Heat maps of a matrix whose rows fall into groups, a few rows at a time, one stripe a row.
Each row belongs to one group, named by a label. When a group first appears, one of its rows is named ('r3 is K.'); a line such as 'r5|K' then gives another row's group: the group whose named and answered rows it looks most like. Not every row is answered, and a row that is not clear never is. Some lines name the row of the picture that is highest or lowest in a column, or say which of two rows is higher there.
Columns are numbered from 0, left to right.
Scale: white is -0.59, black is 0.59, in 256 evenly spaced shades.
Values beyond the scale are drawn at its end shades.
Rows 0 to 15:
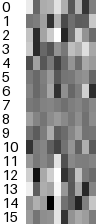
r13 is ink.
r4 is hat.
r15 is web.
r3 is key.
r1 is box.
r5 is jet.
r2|web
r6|jet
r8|ink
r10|hat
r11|web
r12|web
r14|box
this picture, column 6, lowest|3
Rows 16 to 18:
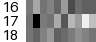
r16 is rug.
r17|key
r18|jet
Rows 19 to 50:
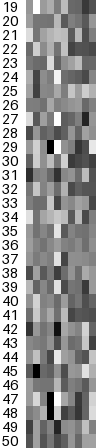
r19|rug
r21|ink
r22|rug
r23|jet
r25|key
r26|jet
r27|ink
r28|hat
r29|box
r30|rug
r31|hat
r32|rug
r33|jet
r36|ink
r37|web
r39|ink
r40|rug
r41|rug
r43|jet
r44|box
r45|key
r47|box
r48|box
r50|hat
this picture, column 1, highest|45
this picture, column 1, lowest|19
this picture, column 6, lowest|25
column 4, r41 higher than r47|Yes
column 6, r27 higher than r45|Yes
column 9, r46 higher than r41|No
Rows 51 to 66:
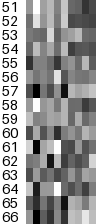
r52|rug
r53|jet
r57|key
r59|ink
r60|hat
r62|box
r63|hat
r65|key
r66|key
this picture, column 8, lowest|66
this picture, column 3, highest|62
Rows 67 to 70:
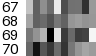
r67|ink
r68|key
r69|box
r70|key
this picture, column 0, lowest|67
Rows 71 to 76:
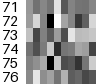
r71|web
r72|box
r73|key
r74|jet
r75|box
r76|rug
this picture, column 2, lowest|75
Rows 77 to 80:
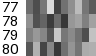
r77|jet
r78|key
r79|box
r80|hat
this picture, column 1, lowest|80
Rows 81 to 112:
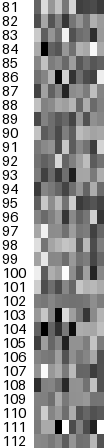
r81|rug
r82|hat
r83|ink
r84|key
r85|rug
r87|hat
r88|ink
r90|key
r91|box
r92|jet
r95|rug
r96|jet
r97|rug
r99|rug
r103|box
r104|key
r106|jet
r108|hat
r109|jet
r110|rug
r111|box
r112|jet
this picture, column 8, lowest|84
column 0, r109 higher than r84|Yes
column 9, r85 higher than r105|Yes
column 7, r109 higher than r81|No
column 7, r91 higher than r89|No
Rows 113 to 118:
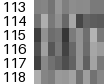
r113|jet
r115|hat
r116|hat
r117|hat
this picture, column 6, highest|114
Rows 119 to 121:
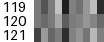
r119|jet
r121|hat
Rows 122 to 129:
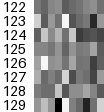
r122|jet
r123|ink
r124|rug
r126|rug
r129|box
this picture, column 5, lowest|124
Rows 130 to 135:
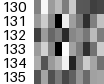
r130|rug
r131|box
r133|box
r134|web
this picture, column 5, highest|134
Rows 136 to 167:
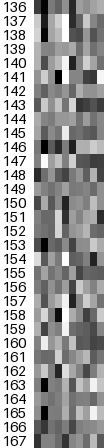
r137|web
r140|web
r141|box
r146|key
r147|rug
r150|hat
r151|jet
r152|jet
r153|key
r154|ink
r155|rug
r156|key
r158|box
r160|rug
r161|jet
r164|ink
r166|key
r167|hat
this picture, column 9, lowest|141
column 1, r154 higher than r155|Yes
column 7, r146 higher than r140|Yes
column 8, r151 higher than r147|No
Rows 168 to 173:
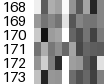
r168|ink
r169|web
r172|box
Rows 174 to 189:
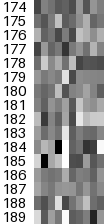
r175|jet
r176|key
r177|hat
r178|rug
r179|web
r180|jet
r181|key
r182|key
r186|ink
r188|jet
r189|ink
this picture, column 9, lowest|184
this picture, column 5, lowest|178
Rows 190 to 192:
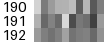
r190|ink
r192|ink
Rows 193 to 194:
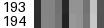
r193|hat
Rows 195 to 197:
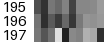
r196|key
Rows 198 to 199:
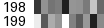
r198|hat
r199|ink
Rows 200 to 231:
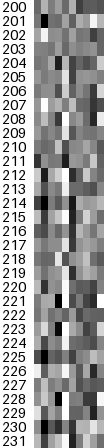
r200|rug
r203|jet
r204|box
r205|web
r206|box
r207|rug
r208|box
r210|jet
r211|hat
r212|web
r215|web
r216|key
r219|web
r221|box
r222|rug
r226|ink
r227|rug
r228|box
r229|ink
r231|web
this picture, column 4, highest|211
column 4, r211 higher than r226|Yes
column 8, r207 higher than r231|Yes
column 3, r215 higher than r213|No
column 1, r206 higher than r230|No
